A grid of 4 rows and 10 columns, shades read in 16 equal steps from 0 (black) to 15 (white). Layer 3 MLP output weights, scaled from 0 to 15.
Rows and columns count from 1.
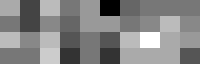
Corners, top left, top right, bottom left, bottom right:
10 7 7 5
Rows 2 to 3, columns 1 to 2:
7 4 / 11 8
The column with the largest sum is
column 3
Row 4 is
7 7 12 3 7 3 10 10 10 5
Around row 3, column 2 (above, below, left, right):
4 7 11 11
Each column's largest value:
11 8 12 7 9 9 11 15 11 9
